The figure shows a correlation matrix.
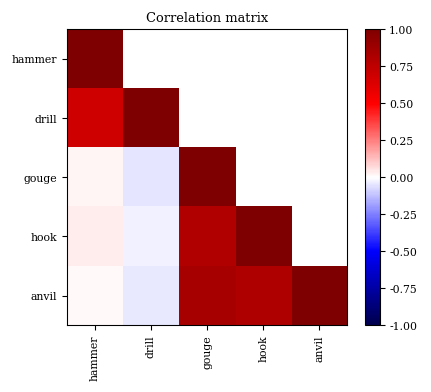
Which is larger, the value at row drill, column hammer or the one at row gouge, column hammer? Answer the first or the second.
the first
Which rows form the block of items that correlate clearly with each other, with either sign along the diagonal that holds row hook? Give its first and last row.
gouge to anvil
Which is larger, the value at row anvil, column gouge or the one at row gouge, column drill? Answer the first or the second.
the first
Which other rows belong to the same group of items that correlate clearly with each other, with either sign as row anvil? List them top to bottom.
gouge, hook
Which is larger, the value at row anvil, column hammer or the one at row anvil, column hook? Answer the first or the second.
the second
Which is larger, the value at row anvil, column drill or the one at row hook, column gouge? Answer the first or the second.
the second
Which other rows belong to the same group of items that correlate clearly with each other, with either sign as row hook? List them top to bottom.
gouge, anvil
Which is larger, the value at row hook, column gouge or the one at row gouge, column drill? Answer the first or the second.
the first
